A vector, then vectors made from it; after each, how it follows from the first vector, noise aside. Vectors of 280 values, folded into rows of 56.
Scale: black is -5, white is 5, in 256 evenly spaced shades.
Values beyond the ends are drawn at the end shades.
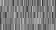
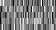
scaled up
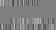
partly zeroed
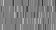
partly zeroed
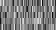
scaled up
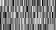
scaled up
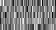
scaled up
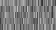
sign-scrambled
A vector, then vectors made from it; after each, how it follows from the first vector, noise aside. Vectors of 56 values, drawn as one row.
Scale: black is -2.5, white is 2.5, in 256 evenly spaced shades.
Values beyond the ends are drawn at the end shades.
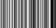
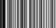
reversed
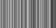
shrunk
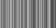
shrunk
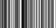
wrapped around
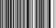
negated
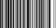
negated
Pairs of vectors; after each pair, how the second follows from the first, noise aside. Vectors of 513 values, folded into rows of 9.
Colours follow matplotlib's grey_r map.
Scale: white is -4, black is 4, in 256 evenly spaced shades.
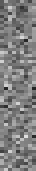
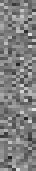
shuffled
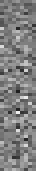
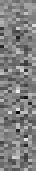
negated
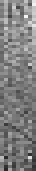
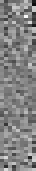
sign-scrambled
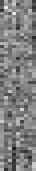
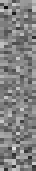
sign-scrambled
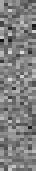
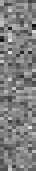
sign-scrambled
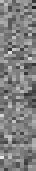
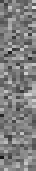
negated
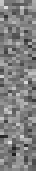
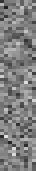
sign-scrambled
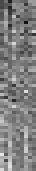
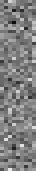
shuffled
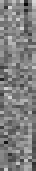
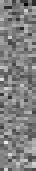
sign-scrambled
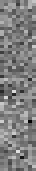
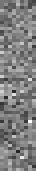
negated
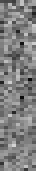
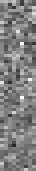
negated
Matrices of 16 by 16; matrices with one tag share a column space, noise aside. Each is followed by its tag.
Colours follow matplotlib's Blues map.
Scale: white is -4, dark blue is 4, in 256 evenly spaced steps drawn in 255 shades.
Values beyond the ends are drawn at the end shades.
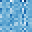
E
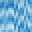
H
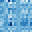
E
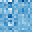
E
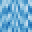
H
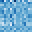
E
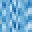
H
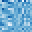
E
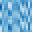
H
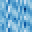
H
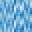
H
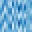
H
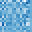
E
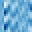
H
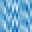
H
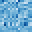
E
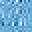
E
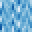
H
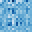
E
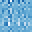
E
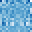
E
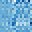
E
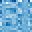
E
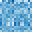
E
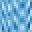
H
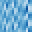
H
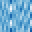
H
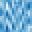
H
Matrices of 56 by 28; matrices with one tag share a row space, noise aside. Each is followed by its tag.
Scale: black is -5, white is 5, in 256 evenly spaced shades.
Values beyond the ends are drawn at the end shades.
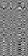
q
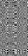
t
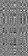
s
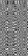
t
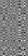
q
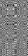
t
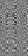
t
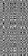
s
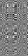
t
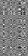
q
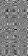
t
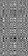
s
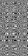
t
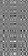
s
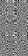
t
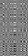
s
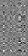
q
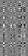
q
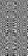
t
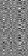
q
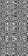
t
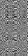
t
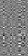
q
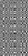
s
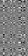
q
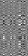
q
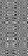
t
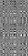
s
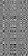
s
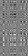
s
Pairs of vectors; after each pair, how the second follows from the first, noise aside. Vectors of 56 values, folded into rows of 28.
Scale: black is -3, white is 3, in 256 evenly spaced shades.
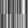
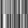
reversed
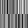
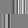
partly zeroed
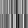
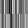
reversed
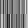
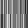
negated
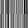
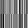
reversed
